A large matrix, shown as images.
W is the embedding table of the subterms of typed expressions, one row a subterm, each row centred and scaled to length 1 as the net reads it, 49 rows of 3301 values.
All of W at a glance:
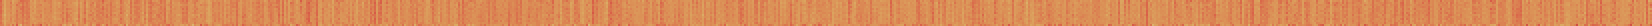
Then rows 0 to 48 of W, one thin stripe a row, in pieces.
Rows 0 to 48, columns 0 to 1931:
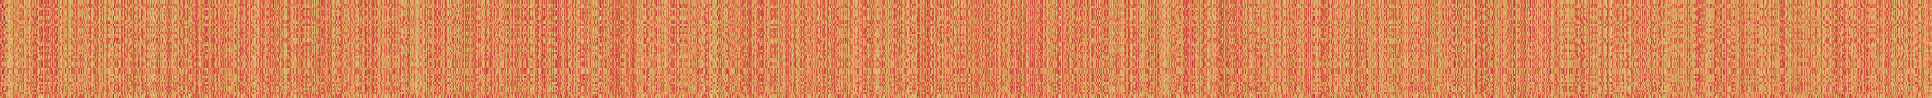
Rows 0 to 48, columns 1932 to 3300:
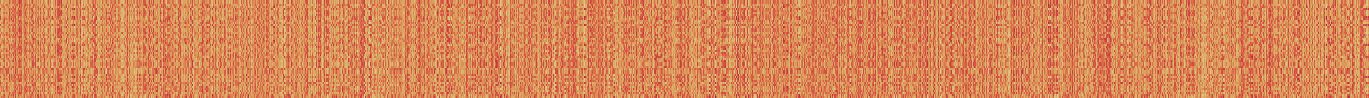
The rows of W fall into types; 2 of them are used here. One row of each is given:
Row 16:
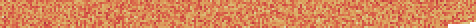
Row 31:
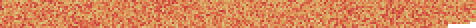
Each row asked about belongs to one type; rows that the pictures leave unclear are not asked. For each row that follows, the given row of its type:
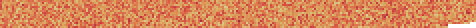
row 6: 16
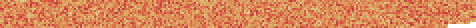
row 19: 31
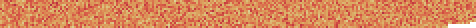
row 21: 16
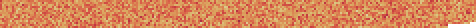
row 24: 16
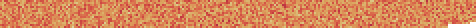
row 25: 16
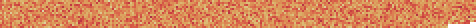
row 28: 31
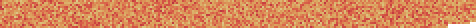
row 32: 31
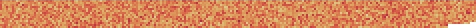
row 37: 16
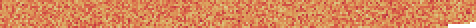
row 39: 16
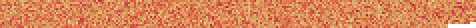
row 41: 31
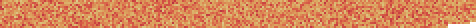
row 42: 31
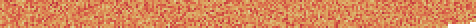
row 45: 16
